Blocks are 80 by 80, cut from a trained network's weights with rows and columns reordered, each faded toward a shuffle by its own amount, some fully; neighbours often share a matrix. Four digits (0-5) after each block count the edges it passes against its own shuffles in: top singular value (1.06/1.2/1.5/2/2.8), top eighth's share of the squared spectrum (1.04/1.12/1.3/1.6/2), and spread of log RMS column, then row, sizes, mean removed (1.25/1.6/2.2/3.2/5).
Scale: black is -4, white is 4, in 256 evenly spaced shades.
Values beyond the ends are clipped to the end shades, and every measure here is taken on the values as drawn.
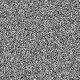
2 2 1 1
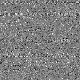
3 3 0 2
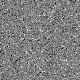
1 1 0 0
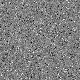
0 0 0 0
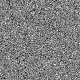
0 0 0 0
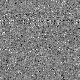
3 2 0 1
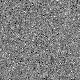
0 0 0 0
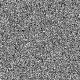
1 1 0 0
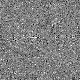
3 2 0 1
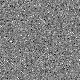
0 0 0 0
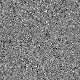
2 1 1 1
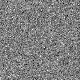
1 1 0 0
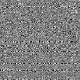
4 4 0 3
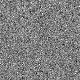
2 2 1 0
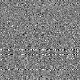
4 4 1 3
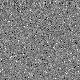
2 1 0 0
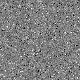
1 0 0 0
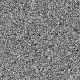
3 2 0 1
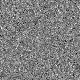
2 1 0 0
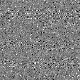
3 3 0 2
